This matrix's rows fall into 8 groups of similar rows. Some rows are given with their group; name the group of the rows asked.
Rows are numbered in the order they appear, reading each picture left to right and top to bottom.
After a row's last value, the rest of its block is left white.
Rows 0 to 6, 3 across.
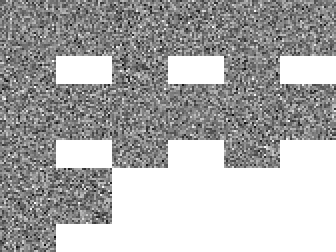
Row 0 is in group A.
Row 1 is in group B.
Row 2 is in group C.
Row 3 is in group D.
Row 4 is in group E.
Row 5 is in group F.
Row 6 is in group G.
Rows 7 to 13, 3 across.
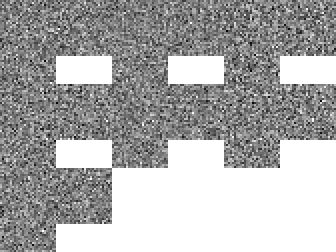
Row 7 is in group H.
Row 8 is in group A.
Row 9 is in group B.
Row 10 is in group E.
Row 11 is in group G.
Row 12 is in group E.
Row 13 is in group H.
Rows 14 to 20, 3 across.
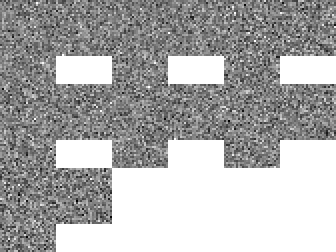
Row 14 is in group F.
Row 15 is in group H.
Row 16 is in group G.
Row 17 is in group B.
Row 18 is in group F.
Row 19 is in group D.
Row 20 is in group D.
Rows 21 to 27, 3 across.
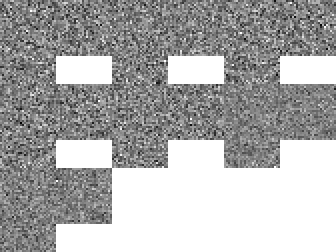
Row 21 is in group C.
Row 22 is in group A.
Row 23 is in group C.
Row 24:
C
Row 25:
D
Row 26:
C
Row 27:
G
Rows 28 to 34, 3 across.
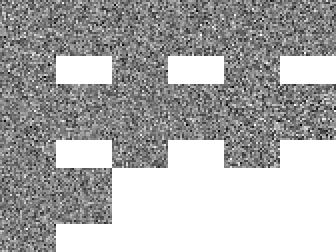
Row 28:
D
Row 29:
B
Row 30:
H
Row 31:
F
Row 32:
A
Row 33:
G
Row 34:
E
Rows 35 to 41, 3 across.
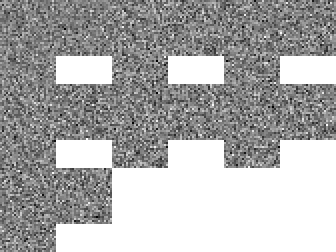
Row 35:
B
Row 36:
E
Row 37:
D
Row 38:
G
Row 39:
A
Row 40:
C
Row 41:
E
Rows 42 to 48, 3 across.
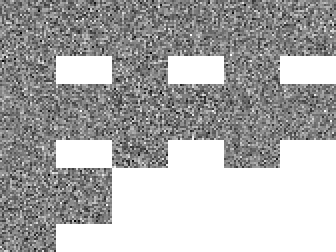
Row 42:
H
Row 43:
A
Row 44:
E
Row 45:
F
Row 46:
B
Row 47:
B
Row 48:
E
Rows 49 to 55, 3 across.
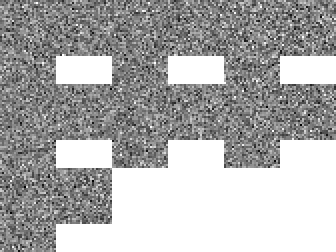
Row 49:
F
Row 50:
F
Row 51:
C
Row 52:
C
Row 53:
C
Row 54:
G
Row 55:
B
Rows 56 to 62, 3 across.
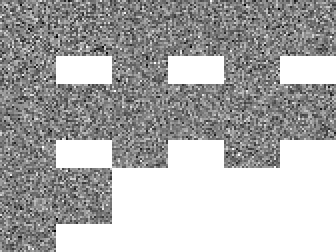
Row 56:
G
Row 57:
A
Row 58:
E
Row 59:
F
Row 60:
E
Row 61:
D
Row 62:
C
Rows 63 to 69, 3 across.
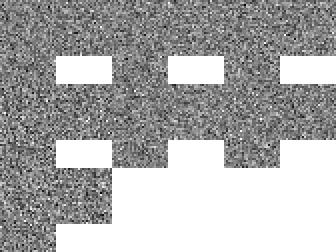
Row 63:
B
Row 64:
F
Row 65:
E
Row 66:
B
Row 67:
F
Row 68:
H
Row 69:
G
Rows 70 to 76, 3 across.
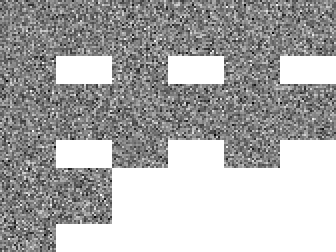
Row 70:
A
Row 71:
E
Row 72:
E
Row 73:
A
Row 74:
G
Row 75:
E
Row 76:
B
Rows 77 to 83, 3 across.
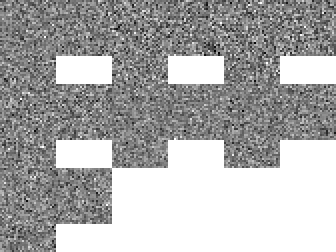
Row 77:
A
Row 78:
G
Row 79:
F
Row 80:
H
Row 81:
F
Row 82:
D
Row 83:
C
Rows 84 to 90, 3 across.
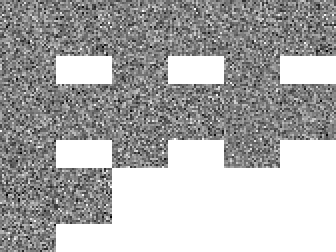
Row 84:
G
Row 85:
C
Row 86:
G
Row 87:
C
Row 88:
D
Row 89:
E
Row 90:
D
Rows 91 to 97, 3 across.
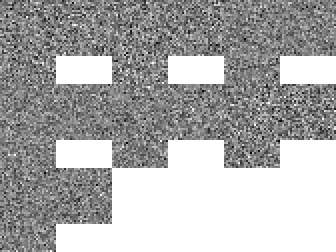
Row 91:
F
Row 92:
D
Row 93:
C
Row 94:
D
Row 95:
F
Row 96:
G
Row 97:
H
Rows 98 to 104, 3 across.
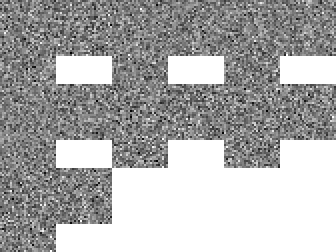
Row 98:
G
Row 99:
H
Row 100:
F
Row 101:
E
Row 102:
D
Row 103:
E
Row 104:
H
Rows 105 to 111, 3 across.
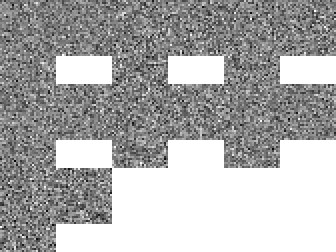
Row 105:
F
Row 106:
A
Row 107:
B
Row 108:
B
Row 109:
C
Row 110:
D
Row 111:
G
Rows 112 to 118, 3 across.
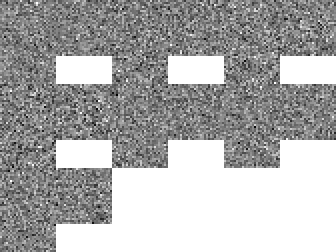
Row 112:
F
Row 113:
A
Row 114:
C
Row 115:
C
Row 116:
A
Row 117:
F
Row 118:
G
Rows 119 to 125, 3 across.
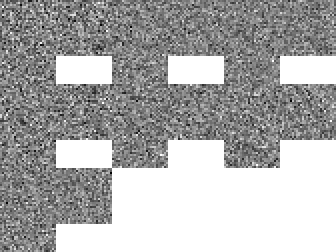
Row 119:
E
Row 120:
D
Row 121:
G
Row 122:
G
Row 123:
F
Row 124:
C
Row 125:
A
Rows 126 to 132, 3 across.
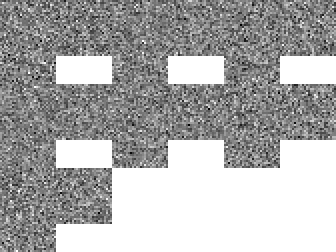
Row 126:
H
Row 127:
F
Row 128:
C
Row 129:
F
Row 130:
C
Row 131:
E
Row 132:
E
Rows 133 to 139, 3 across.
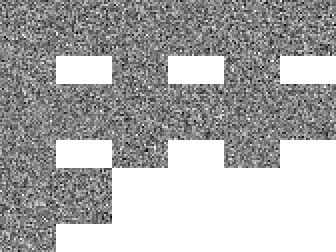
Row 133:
D
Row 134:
B
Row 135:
G
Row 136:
B
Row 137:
F
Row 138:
E
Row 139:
D
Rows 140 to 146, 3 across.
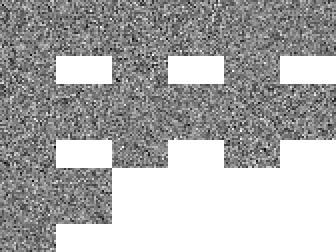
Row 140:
B
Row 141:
A
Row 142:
D
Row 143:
A
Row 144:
F
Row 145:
H
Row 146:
G
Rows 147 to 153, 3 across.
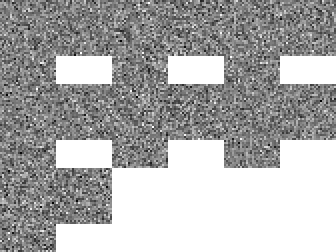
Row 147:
H
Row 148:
F
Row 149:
A
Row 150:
C
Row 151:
G
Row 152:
H
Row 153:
D
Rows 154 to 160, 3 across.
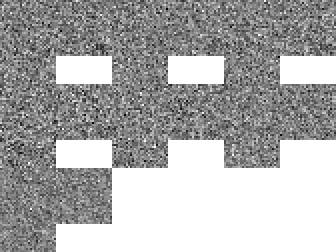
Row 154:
G
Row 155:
E
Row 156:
G
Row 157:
C
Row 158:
H
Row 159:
D
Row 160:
F
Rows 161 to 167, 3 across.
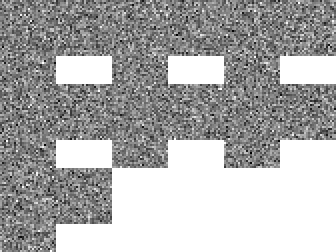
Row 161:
H
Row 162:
E
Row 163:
F
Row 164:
H
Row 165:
F
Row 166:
G
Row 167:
C
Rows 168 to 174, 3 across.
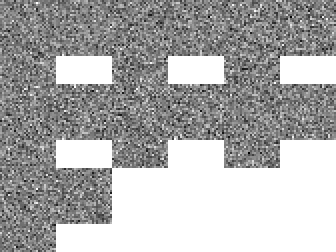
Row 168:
F
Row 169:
C
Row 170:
C
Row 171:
F
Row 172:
F
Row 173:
A
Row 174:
G
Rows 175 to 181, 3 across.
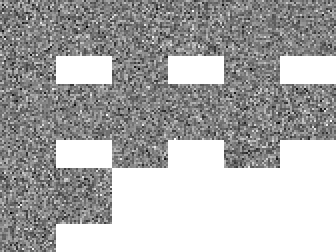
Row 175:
B
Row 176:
G
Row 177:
D
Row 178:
E
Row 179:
F
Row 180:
C
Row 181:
B
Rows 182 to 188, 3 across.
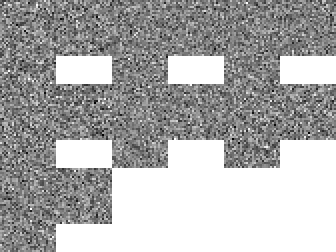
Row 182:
C
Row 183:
D
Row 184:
A
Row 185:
G
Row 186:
F
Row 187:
H
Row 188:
F
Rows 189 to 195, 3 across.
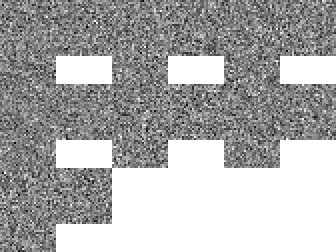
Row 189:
B
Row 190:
E
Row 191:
A
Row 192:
F
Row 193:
E
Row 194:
F
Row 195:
B
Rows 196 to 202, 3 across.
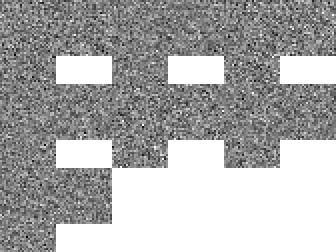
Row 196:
G
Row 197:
D
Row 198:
F
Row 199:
H
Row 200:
F
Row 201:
H
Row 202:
D
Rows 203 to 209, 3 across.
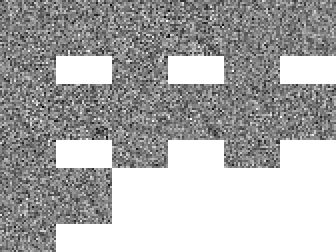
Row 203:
A
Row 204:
G
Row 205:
E
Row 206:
G
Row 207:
D
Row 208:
A
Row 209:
H
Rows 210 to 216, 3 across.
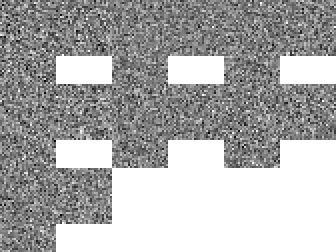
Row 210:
D
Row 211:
B
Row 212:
F
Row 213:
G
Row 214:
B
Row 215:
C
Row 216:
F
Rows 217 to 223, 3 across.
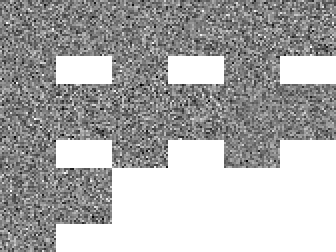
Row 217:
H
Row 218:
E
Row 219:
G
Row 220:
G
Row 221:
E
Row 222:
G
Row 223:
E
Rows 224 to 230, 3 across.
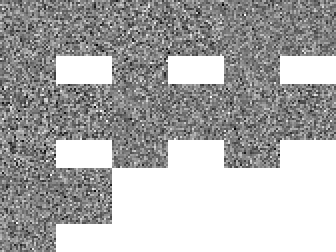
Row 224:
G
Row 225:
C
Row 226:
H
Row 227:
B
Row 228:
F
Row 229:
B
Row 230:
B
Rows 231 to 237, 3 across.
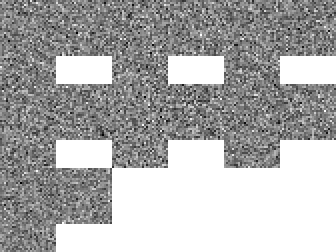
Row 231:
F
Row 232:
E
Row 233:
B
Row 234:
D
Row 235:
G
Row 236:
C
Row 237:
F
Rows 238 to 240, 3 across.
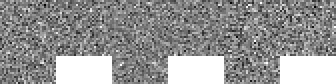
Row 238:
H
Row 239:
F
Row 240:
F
